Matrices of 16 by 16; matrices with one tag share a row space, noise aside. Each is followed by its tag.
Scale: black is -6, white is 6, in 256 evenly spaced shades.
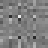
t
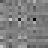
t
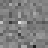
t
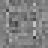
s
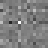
t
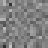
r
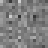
t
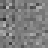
r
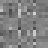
t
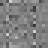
s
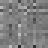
t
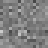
t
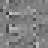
s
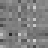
t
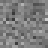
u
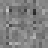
s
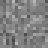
u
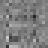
s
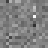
s
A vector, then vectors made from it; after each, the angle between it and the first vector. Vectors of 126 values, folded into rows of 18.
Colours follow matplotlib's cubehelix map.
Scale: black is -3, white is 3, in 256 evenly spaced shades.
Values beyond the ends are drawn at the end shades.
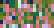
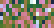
orthogonal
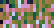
nearly parallel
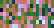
partly aligned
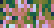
nearly parallel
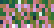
nearly parallel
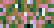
partly opposed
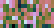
nearly opposite
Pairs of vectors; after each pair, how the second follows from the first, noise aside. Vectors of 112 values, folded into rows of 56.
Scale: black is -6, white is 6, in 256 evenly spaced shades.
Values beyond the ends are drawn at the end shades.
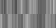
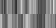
scaled up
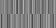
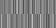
negated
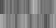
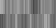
negated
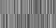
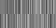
negated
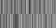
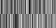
scaled up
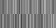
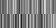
scaled up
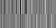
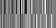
scaled up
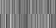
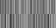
negated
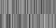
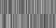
negated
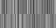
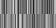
scaled up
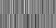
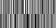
scaled up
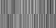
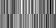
scaled up
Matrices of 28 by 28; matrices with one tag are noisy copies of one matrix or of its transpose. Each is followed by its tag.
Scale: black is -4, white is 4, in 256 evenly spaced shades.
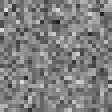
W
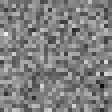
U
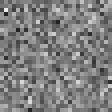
W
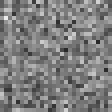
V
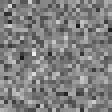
W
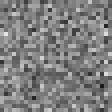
U
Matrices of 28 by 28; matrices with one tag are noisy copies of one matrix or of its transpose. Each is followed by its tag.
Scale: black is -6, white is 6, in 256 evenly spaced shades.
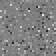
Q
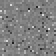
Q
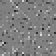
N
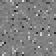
N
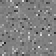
N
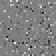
Q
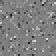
N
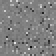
Q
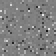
Q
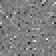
N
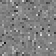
N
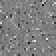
N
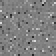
N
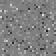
Q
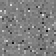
Q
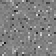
N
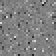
N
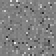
Q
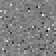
Q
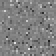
Q
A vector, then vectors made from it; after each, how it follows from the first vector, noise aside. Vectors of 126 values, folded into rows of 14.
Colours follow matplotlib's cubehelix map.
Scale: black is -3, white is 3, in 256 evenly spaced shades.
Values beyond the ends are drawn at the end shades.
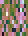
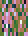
reversed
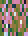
reversed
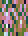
reversed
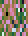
negated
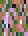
reversed
